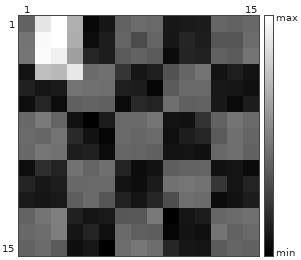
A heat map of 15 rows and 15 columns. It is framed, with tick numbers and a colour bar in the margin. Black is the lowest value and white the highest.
Odd patch: higher, in the top left. Roughest part: top left. Average level on the scale: 30%. Grain: checkered. Ninth with the highest average: top left.
